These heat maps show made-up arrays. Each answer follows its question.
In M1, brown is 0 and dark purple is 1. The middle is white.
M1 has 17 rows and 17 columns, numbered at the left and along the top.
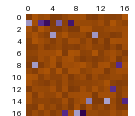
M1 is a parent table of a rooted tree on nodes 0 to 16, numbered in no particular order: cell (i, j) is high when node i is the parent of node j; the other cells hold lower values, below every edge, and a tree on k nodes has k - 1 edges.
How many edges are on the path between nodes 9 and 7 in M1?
4
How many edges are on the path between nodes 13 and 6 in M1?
3
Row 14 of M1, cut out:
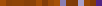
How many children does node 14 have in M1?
3
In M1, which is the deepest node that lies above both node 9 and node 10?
14
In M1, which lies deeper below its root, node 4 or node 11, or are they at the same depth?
the same depth
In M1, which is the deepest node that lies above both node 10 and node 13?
14
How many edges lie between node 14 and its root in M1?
1
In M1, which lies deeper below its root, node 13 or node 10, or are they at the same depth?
the same depth
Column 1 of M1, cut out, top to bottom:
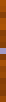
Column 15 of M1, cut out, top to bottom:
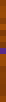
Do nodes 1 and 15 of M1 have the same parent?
yes
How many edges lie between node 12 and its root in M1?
0
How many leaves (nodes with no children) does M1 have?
11
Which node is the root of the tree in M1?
12
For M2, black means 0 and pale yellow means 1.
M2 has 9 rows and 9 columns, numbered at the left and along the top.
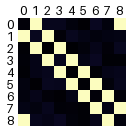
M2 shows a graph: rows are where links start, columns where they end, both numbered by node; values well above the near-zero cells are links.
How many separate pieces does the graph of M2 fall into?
1
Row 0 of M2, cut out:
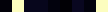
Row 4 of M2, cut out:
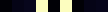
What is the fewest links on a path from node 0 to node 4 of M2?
4
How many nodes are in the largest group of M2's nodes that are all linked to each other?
2
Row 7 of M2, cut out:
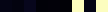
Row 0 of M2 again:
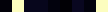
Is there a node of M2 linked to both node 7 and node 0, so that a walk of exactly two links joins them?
yes
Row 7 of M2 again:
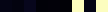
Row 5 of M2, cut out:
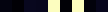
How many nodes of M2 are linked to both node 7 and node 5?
1
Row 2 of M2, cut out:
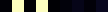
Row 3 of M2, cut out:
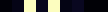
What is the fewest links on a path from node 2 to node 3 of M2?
1
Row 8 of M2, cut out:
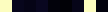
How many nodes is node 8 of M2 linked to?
2
